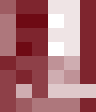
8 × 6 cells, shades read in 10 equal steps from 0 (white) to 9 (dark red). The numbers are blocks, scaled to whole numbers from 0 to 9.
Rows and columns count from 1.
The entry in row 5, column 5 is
3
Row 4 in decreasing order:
9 8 8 5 1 0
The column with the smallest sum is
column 4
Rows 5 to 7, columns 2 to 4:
7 7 4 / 8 7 3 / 3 7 2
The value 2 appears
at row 7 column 4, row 7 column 5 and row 7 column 6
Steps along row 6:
up down down up up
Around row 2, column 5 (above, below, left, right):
1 1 0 8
